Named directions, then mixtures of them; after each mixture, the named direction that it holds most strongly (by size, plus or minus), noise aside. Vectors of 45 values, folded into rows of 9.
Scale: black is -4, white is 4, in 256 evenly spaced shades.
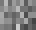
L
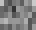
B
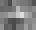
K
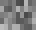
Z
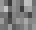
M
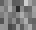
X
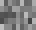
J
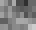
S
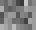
Z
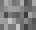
L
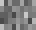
J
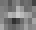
K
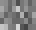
Z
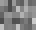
Z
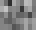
M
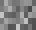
L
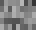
B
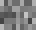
J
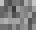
B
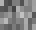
B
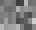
Z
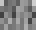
B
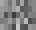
L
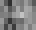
K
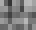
M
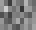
M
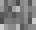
J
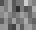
X
